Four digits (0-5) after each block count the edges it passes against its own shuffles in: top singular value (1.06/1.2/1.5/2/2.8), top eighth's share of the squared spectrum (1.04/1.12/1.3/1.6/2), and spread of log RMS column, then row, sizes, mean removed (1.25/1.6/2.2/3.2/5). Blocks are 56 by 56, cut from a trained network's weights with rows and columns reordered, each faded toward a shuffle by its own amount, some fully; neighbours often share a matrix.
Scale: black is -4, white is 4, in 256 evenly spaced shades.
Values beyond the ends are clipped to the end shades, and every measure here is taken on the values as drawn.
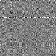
3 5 1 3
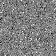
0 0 0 0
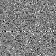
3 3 0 1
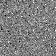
1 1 0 0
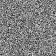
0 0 0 0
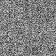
3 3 1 0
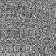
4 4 2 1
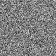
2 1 0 0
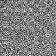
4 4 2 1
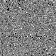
1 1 0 1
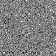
2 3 0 1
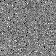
0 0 0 0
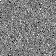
0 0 0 0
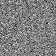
1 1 0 0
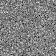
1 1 0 0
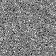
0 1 0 0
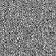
3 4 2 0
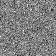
0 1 0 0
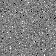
1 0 0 0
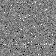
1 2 0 0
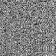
3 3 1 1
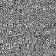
3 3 1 1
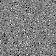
1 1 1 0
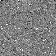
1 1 0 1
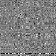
3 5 1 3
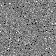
0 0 0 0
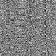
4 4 1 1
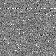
2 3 0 1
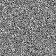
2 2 0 0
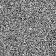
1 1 0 0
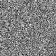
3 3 1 0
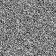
2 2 0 0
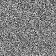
1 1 0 1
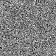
1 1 0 0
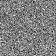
2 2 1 0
